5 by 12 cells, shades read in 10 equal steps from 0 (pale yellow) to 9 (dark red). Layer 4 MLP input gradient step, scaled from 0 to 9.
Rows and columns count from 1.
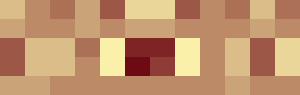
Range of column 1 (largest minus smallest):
4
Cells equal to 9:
1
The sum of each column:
20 15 17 19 14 25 23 14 20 16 21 15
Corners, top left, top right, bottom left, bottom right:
2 5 3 4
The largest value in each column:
6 4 5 5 6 9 8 6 4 5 6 5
